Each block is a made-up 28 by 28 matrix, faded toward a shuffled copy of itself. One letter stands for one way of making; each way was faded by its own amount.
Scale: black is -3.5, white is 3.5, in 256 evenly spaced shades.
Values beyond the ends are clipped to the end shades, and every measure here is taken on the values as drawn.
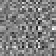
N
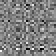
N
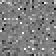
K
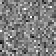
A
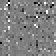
K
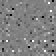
K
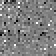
K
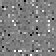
K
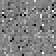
K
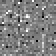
K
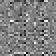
N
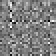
N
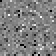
K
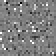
K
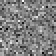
A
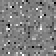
K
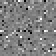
K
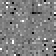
K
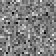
A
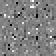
K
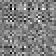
N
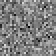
A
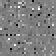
K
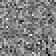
A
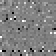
K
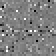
K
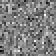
A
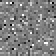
K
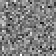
A
